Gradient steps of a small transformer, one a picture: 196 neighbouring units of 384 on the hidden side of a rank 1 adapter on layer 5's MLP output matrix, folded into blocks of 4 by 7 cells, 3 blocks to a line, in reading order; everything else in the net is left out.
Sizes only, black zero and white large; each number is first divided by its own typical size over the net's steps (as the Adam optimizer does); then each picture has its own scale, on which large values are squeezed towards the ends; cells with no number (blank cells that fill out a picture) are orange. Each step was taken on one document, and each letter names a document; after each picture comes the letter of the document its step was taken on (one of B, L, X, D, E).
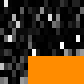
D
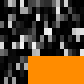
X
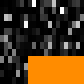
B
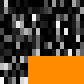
D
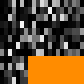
X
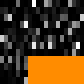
B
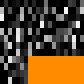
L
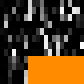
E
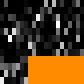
D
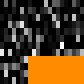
D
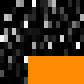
B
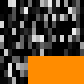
X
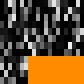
X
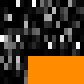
B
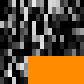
X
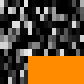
L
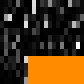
B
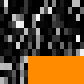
D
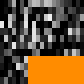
X
